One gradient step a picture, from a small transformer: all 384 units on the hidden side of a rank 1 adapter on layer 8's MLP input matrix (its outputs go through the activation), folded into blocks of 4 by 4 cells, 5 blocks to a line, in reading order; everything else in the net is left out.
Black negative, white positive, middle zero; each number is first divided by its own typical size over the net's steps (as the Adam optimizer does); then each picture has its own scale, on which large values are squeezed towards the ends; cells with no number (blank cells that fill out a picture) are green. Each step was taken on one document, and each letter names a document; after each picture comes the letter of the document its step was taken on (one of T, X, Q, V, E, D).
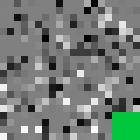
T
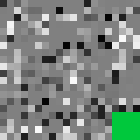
T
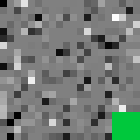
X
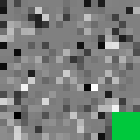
X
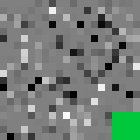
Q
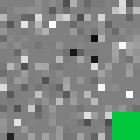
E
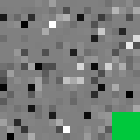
E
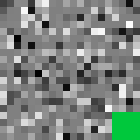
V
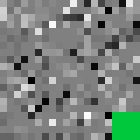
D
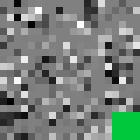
T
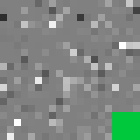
E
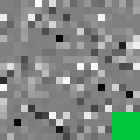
E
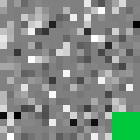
X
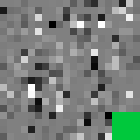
D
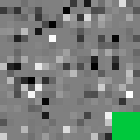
D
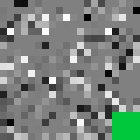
T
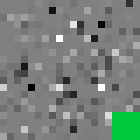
Q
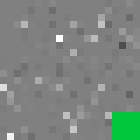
Q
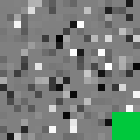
Q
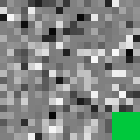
V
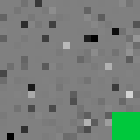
E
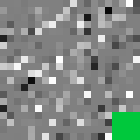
D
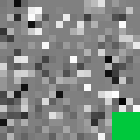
T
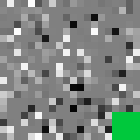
V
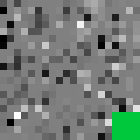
X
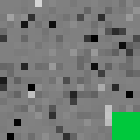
E
